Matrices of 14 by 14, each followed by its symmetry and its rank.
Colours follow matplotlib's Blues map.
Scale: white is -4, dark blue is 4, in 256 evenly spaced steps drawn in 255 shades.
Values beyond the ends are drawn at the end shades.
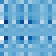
neither, rank one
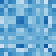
symmetric, rank two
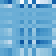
neither, rank one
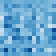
neither, rank three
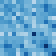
symmetric, rank three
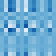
neither, rank one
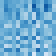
neither, rank two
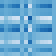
neither, rank one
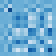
symmetric, rank two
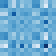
symmetric, rank two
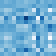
neither, rank two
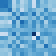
symmetric, rank three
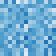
neither, rank three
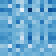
neither, rank two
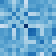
symmetric, rank three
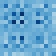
symmetric, rank two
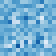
neither, rank three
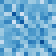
symmetric, rank three
